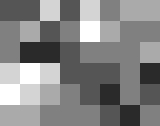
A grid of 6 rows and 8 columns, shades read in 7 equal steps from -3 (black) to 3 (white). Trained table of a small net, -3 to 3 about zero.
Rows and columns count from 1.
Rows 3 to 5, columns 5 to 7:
0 0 0 / -1 -1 0 / -1 -2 0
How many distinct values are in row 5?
6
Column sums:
5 4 2 -3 3 -3 -1 -1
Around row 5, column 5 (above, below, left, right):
-1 0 0 -2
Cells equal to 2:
5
